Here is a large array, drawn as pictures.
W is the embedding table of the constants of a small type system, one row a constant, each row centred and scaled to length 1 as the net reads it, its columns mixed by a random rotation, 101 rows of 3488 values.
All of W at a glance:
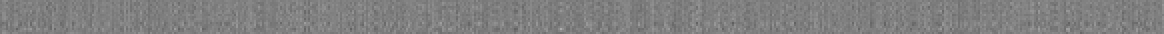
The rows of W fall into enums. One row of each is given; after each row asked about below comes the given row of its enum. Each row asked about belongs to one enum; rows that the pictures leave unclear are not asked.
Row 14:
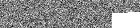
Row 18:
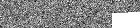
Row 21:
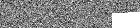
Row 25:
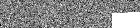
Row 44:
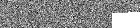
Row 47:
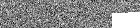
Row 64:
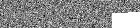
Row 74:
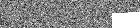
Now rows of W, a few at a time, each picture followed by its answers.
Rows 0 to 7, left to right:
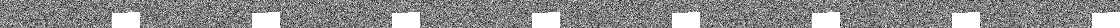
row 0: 14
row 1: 18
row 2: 47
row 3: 21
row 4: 44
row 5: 14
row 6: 25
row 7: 25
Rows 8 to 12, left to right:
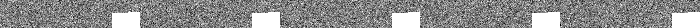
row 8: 44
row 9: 47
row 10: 74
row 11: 18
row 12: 25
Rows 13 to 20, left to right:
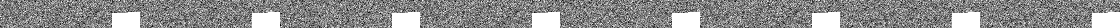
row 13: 18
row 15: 25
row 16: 18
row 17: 21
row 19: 14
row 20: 14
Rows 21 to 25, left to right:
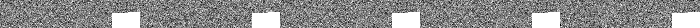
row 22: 14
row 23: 21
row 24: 21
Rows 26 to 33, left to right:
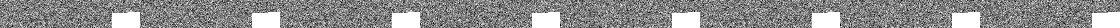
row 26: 14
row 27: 21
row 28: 14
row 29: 47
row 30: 25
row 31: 14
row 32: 25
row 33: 18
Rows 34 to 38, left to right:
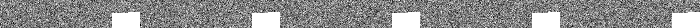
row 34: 47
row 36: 18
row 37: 44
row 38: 14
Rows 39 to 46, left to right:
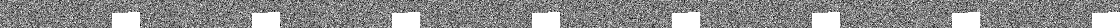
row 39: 44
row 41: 25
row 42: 44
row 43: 64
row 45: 21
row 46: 44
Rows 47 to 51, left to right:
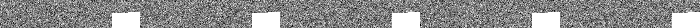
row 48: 18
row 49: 14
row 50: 25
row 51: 14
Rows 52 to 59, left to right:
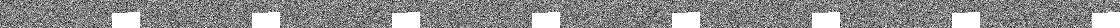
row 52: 21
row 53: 44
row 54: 18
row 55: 44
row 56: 18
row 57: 44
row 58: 25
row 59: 14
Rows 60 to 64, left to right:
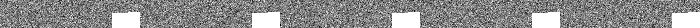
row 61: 18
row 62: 25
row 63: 21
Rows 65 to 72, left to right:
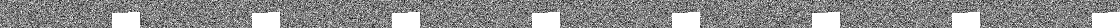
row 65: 44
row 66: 74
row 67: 64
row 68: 21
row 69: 21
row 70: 18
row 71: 21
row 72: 21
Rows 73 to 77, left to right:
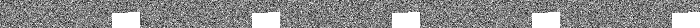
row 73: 21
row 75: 44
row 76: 21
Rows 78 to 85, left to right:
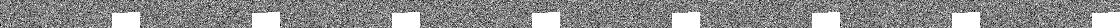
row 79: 18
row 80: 25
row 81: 21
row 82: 44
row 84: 25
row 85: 47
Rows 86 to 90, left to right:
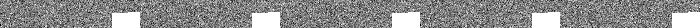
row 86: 25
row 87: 47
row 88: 47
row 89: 25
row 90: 44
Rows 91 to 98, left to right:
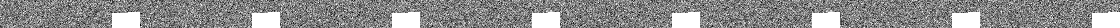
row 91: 18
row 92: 25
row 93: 47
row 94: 14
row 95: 47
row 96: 14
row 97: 74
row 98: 44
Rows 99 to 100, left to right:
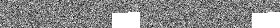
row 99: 44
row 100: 14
